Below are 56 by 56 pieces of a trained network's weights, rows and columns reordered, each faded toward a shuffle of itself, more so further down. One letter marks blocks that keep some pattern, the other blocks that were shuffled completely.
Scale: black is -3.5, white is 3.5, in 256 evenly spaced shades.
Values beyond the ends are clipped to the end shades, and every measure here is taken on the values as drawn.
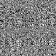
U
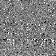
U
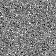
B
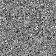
B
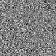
U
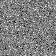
B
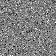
B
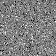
B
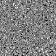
U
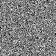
B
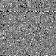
U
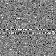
U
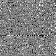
U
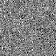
U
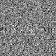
U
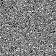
B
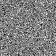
B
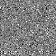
U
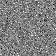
B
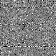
U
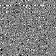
U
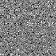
U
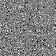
U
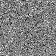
B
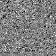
U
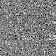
U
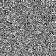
U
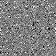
U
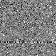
U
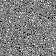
B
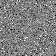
B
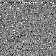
U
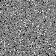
B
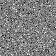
B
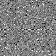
U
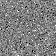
B
